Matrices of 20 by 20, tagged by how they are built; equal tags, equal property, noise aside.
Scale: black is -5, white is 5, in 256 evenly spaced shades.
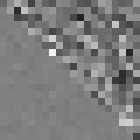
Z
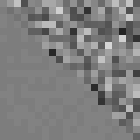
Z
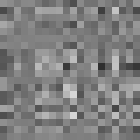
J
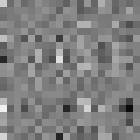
J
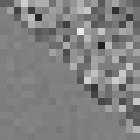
Z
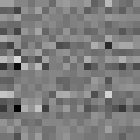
J
